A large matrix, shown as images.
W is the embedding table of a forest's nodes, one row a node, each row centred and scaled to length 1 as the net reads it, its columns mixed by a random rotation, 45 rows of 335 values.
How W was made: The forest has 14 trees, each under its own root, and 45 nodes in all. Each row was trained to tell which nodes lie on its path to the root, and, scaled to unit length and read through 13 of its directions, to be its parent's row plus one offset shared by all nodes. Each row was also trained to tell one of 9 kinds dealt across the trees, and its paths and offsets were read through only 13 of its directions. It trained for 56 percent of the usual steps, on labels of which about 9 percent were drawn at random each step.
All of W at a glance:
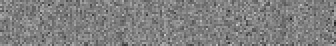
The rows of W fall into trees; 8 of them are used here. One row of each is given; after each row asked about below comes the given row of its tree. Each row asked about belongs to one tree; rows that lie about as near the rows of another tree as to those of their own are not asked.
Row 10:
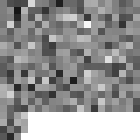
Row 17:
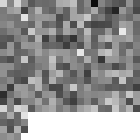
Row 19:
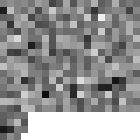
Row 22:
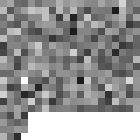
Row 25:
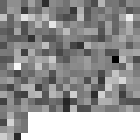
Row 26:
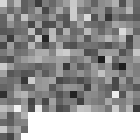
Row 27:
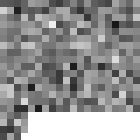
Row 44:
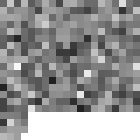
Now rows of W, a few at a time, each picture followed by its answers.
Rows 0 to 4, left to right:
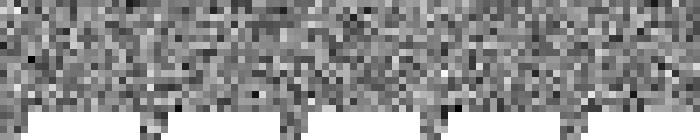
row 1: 27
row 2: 22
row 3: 27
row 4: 27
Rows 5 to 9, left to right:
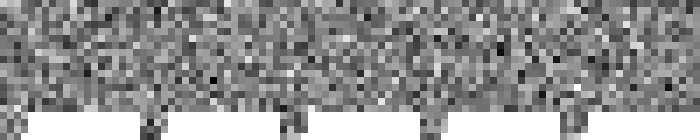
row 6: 10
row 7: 44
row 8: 10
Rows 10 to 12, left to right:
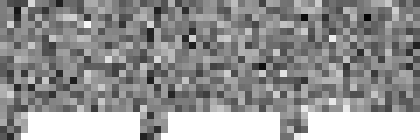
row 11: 26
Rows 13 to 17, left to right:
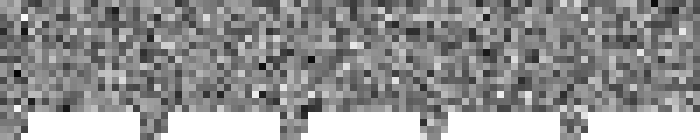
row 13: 25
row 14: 26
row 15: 27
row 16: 19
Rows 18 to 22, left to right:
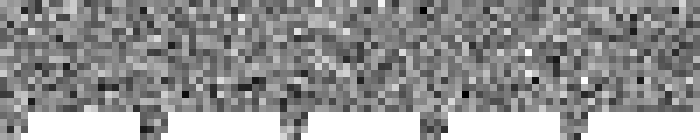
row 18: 19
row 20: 22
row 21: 17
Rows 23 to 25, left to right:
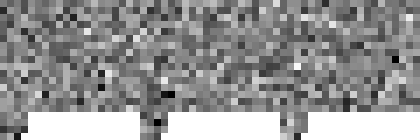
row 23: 25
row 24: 22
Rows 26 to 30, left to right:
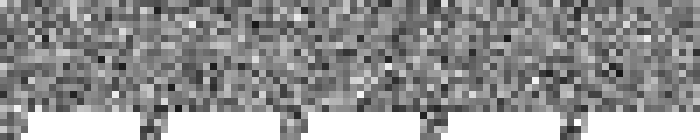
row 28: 19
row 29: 27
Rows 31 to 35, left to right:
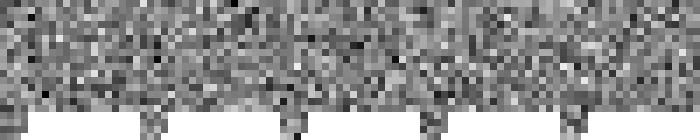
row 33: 25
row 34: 22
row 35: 22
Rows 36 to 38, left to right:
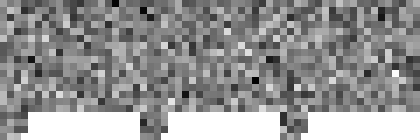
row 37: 17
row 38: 17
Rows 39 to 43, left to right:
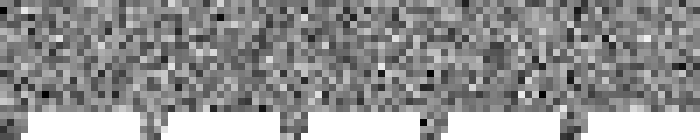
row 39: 10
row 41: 25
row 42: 26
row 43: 26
